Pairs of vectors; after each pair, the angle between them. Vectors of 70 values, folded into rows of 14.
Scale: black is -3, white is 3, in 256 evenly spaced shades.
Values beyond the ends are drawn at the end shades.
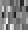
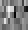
partly aligned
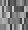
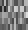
partly opposed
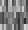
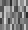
orthogonal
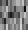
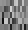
orthogonal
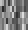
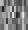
nearly parallel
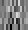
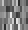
nearly opposite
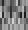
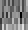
partly aligned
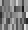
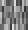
partly opposed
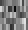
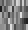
partly opposed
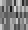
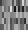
nearly opposite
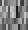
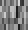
nearly parallel
